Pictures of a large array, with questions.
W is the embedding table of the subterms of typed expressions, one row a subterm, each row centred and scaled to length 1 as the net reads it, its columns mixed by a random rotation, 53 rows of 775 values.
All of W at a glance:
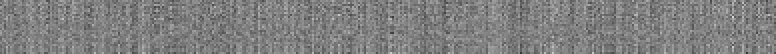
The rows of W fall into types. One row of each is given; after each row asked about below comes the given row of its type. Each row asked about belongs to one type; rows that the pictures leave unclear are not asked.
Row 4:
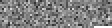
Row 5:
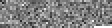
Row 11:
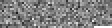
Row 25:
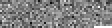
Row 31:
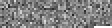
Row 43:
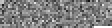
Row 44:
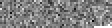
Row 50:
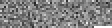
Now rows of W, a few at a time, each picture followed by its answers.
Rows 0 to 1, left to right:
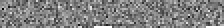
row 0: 4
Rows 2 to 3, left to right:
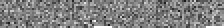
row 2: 25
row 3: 44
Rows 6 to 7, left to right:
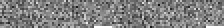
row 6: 50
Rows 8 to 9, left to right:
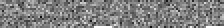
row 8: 11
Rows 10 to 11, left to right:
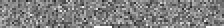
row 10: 4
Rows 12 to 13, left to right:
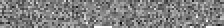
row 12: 50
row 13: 4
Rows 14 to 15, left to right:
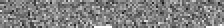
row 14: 50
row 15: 44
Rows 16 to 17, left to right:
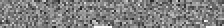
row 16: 25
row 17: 25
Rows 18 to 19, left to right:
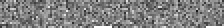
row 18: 5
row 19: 31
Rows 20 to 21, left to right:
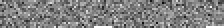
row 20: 11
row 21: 25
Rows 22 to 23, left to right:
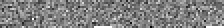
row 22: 11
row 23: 50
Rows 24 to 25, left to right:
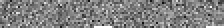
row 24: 43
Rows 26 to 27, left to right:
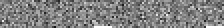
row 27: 50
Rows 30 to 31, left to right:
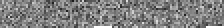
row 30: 44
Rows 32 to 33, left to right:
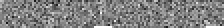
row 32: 31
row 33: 25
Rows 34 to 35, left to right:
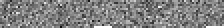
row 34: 43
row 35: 31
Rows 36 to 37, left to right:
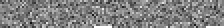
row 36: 5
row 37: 11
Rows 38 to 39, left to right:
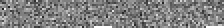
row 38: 4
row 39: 50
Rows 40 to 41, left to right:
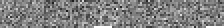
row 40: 44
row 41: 4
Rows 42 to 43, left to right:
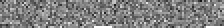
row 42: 5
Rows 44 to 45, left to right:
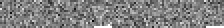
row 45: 11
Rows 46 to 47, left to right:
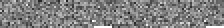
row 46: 25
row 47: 11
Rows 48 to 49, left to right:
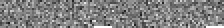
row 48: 25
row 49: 50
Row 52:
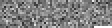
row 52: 11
